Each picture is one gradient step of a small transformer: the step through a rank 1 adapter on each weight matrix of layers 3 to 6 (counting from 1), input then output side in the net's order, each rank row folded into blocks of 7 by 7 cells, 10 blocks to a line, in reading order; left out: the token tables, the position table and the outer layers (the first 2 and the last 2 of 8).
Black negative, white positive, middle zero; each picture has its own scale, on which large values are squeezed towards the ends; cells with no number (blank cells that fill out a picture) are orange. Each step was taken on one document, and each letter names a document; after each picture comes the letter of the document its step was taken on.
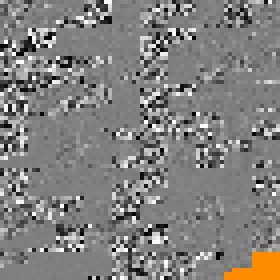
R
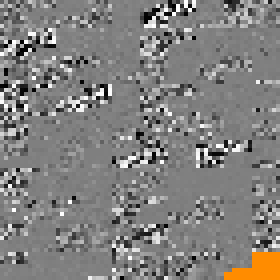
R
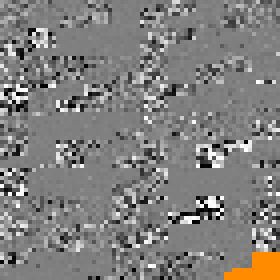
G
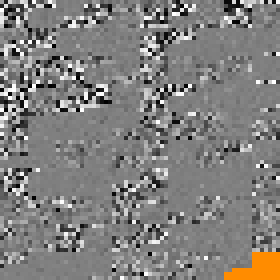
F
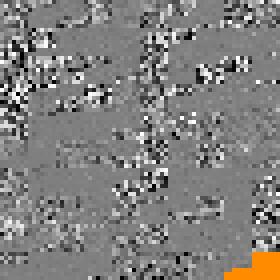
G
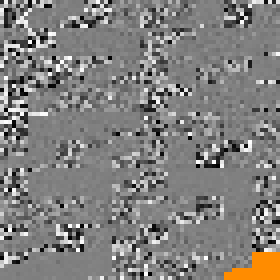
F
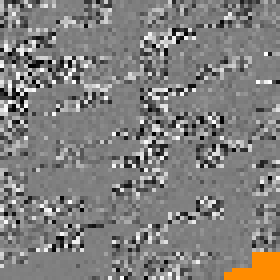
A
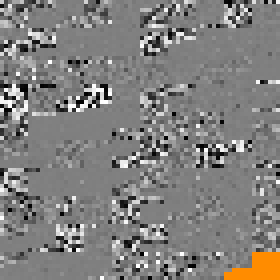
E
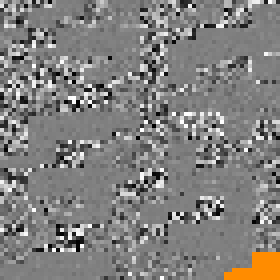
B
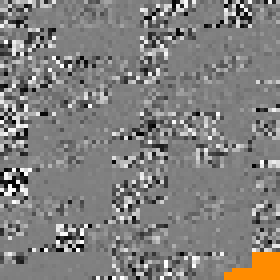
R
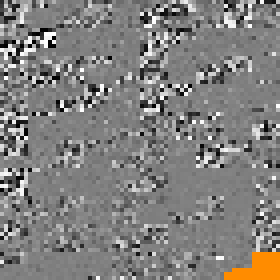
F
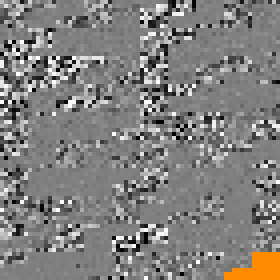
A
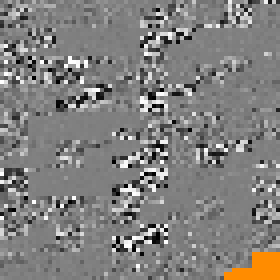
E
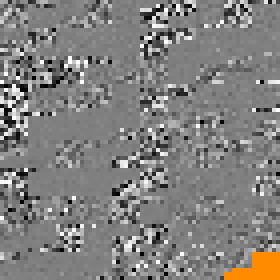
E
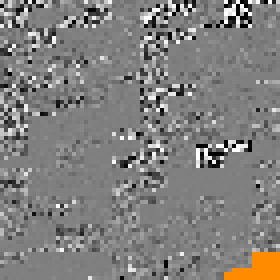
R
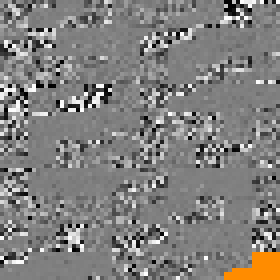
F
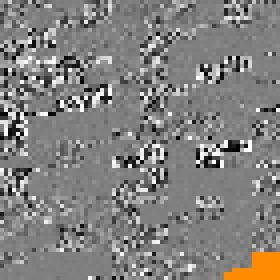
F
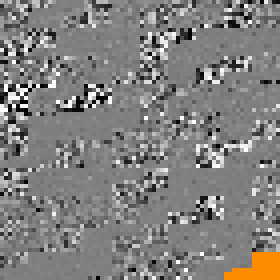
G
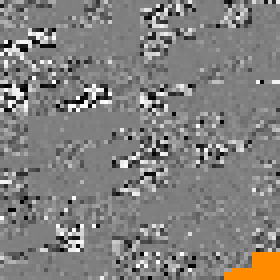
E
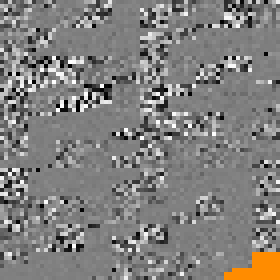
A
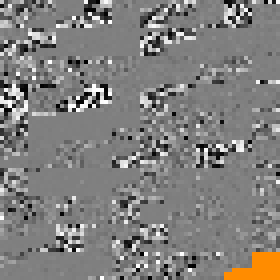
E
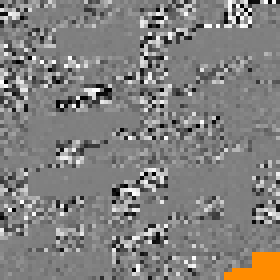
E
